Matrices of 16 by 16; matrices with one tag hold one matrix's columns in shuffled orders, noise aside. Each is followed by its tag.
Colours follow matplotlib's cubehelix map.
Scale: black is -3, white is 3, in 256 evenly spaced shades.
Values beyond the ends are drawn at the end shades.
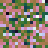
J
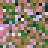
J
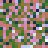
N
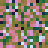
N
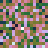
N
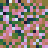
J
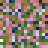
N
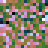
J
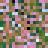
N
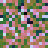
J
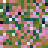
J
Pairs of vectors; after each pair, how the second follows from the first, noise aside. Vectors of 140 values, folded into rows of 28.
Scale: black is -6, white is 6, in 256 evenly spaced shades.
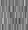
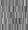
copied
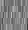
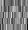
scaled up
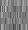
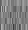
copied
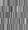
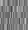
copied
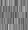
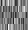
scaled up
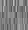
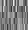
scaled up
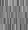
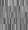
copied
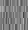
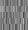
copied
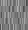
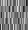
scaled up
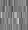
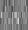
copied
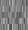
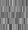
copied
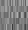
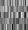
scaled up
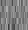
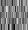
scaled up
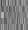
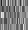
scaled up
